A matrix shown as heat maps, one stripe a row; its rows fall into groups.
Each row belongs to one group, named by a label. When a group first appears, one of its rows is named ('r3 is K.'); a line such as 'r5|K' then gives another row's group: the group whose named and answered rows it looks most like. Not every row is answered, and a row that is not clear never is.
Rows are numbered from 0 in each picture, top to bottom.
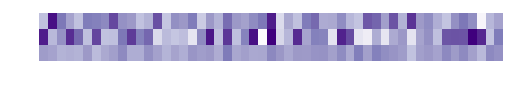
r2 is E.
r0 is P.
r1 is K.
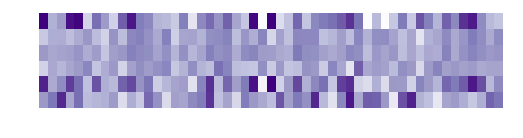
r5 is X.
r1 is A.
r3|A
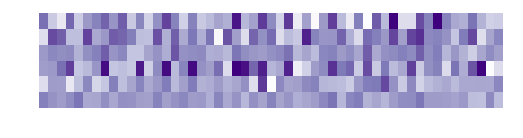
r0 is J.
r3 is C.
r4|A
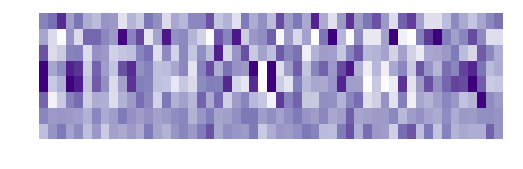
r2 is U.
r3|K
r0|X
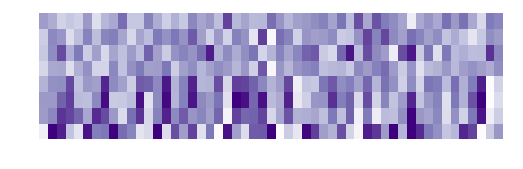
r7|P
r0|E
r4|C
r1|A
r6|C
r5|C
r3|A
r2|X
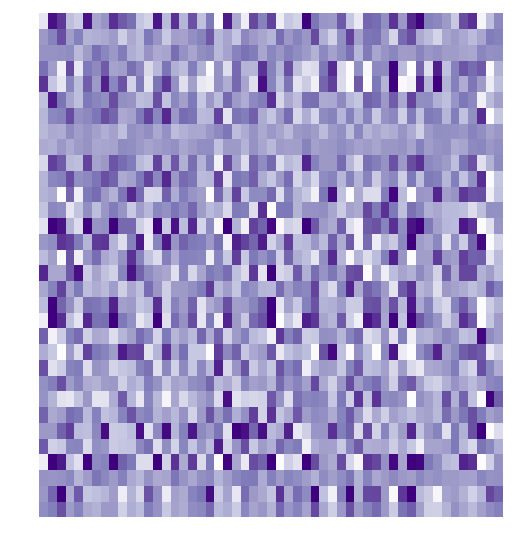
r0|P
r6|C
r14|C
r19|P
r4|J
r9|P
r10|C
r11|J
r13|P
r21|J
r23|X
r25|K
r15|J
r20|U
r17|X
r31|X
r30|X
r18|P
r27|U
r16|K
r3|J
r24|E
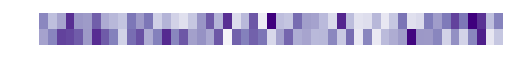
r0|K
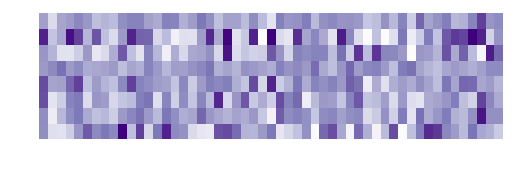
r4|K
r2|E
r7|J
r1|K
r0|U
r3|X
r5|U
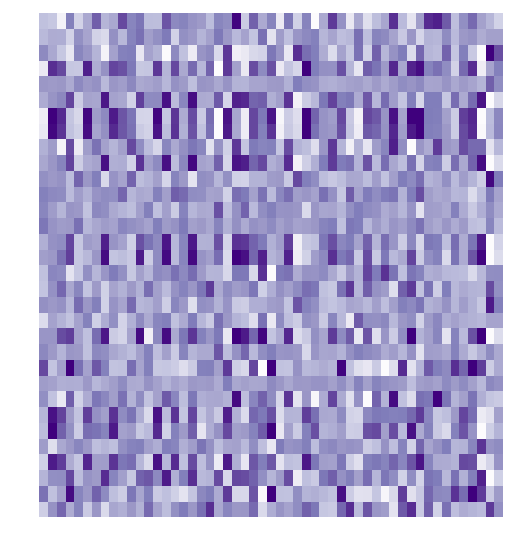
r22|K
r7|P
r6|P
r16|A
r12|U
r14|C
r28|P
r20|C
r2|E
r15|C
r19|A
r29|C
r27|U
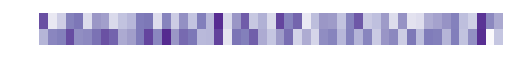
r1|C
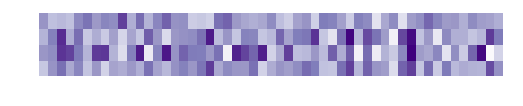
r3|X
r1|X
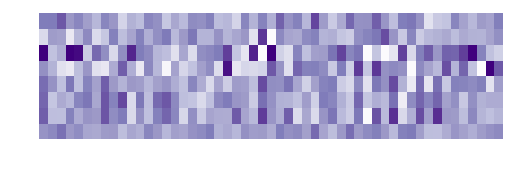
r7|X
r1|A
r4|J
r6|J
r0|X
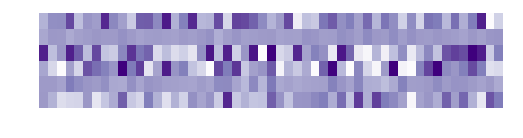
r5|E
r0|C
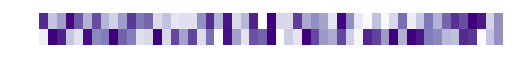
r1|P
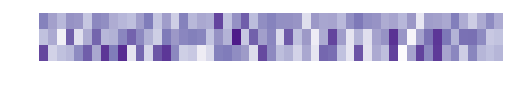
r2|J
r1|J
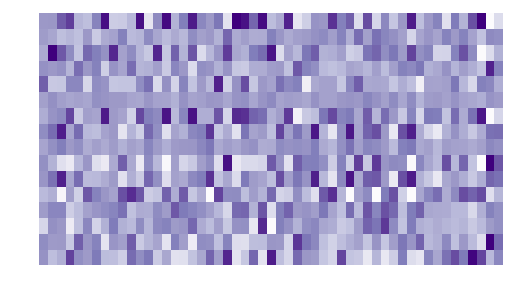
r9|E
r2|P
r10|X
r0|C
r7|X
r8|X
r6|C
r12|A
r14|E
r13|A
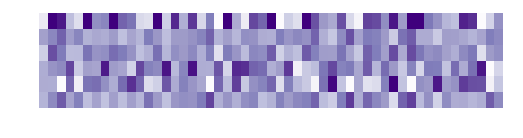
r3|C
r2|P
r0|P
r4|J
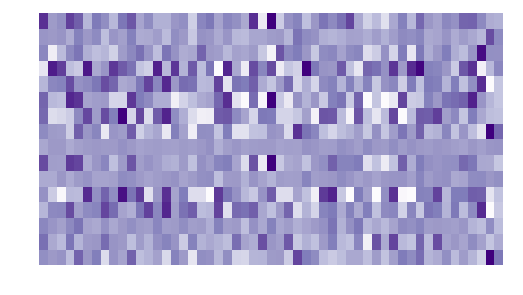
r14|J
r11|J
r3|P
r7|E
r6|J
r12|C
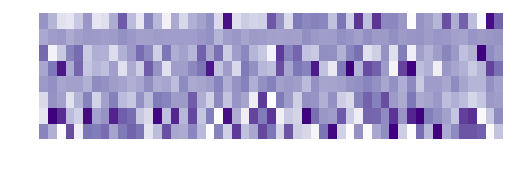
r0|E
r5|A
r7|J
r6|P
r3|X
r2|U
